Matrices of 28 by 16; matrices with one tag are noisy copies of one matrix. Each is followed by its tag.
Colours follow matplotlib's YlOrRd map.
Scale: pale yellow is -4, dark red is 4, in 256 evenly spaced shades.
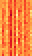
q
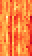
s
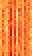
q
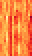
s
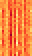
q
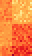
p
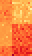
p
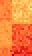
p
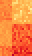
p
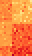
p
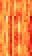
s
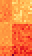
p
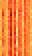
q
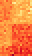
p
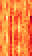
s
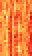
s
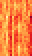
s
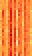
q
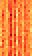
q
